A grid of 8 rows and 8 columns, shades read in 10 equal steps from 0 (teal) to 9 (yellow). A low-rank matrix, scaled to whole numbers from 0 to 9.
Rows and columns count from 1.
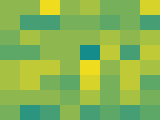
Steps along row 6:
up down down up down up down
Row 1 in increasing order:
4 4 5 5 5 6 8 9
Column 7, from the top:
4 4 5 2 7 7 6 2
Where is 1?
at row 8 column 2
